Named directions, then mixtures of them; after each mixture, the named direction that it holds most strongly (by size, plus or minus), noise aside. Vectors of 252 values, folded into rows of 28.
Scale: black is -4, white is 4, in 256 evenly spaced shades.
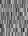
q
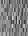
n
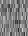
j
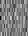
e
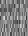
j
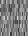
j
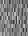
n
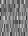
j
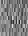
n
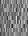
n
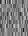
q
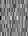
e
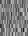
q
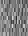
n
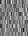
q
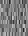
n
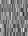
q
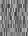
e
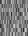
q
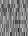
j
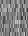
j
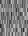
q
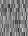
j
